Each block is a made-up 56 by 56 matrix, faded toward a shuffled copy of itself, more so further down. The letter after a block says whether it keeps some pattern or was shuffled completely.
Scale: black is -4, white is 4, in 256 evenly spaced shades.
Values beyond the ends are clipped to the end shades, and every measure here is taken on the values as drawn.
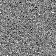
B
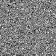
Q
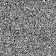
B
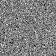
B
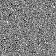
Q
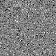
Q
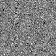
Q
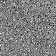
B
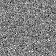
B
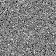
B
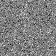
B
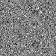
Q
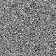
Q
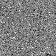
B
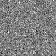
Q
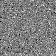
B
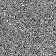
Q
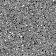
B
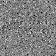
Q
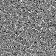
B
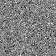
B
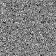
Q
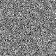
Q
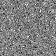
B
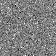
B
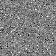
Q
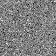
B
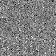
Q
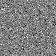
B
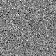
Q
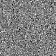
Q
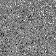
Q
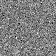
B
